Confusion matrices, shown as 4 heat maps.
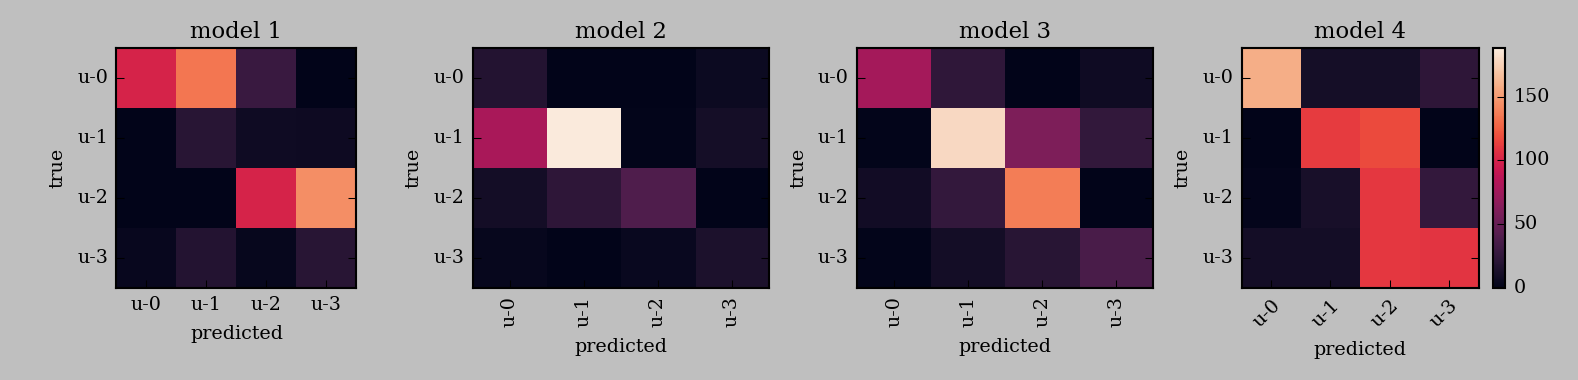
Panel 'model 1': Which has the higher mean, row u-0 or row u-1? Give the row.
u-0
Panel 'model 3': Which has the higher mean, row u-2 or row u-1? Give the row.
u-1
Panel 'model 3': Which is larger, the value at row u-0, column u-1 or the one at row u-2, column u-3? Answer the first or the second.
the first
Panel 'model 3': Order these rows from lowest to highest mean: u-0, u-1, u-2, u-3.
u-3, u-0, u-2, u-1
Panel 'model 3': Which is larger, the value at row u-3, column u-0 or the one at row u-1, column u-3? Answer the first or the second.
the second
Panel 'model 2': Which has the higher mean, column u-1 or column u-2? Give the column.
u-1
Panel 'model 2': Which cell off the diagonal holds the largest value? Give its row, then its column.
u-1, u-0
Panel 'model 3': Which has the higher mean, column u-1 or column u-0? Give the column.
u-1
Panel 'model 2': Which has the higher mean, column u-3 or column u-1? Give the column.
u-1
